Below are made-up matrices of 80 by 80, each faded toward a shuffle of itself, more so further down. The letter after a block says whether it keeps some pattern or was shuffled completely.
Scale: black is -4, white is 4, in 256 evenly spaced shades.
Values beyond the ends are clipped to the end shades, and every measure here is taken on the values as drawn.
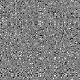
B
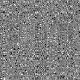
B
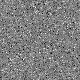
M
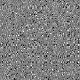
B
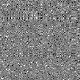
B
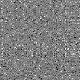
B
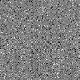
B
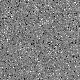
M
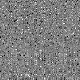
B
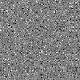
B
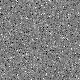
M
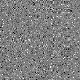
B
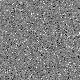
M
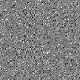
B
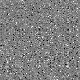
B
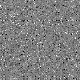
B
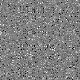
B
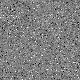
M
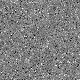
M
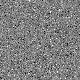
M
